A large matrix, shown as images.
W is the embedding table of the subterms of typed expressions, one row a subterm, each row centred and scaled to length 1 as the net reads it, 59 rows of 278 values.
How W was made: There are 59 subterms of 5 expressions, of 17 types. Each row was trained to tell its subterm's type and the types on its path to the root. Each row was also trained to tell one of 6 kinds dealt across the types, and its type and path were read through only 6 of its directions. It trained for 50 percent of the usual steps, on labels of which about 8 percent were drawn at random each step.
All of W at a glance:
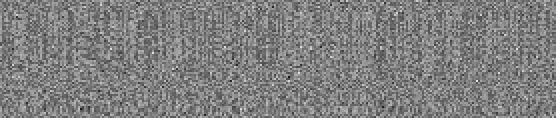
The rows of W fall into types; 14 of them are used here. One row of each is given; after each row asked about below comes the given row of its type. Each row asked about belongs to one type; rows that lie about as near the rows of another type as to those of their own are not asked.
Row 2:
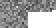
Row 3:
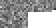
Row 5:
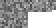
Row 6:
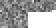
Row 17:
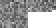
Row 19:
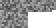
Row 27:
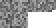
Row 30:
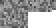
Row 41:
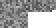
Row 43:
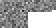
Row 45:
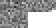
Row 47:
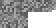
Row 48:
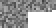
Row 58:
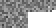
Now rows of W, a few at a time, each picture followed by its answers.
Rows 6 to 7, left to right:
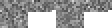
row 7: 17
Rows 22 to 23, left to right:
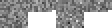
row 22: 3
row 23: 6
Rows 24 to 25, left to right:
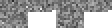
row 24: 2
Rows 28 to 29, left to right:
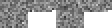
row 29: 19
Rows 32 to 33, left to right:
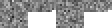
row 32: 58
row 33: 45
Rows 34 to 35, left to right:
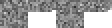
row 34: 30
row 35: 47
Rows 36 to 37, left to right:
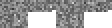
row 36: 41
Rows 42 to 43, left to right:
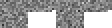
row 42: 58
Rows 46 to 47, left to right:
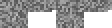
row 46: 58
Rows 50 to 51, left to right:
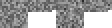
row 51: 47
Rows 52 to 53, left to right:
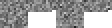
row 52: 3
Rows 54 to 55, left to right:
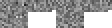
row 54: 2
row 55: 2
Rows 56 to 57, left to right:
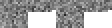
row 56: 6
